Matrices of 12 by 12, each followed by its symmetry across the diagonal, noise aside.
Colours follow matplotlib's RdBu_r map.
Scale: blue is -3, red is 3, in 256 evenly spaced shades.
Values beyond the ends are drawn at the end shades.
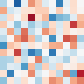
neither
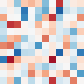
antisymmetric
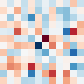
antisymmetric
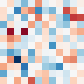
neither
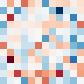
antisymmetric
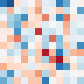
neither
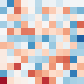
neither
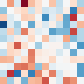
antisymmetric
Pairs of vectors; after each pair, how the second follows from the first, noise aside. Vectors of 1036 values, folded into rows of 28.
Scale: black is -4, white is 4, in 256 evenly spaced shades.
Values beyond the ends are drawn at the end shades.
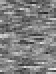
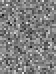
shuffled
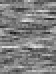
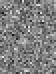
shuffled
